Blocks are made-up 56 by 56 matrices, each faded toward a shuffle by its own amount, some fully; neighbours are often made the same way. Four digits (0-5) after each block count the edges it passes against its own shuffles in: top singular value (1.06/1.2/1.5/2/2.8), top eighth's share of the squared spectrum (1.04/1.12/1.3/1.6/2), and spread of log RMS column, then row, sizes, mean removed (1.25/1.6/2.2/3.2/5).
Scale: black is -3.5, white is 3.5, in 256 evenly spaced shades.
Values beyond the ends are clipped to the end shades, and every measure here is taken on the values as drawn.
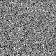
0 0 0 0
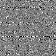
2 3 0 3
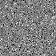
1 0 0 0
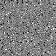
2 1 0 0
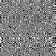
4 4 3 2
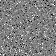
0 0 0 0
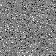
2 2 0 0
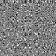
4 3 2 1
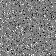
1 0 0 0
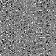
3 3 1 1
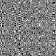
4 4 2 2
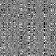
4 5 3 2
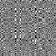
4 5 3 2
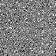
3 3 1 0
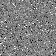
0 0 0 0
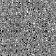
3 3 2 1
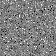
0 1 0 0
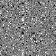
3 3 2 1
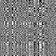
4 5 4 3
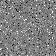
0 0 0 0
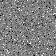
0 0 0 0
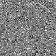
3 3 1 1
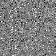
3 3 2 1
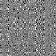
4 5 3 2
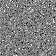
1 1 0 0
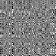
4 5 3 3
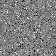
2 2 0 0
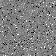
2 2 0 0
